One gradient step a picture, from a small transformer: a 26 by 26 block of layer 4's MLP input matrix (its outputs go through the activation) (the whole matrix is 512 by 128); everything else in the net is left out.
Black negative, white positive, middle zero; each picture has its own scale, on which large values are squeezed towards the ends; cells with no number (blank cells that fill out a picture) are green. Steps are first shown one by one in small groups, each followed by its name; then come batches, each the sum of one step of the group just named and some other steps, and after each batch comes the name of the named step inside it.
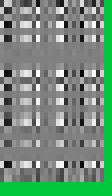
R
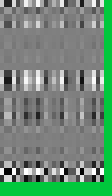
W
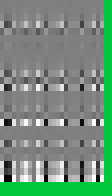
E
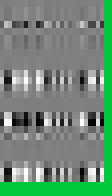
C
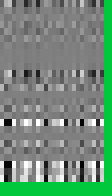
E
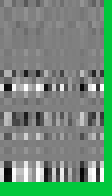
C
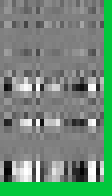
C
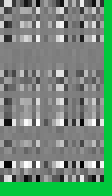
R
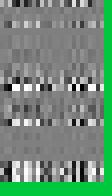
W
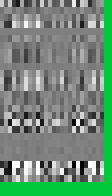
W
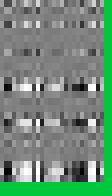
W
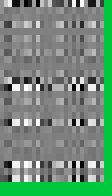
R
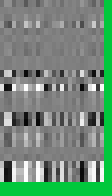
C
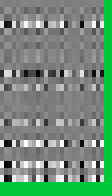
E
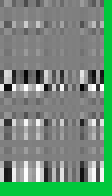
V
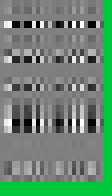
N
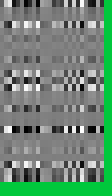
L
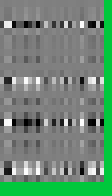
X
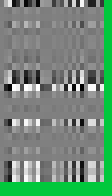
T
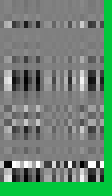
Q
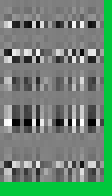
N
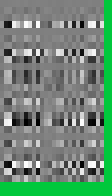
Q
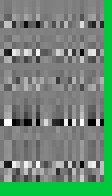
X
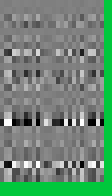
X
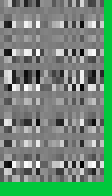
T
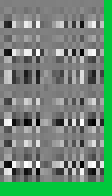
Q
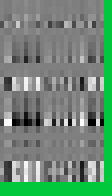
X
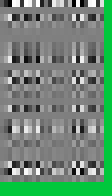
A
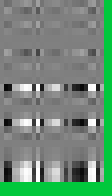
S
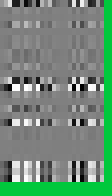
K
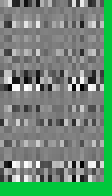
K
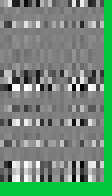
K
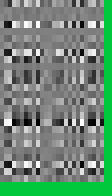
A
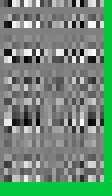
A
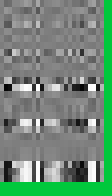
S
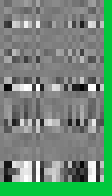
S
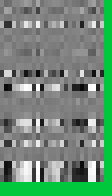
S
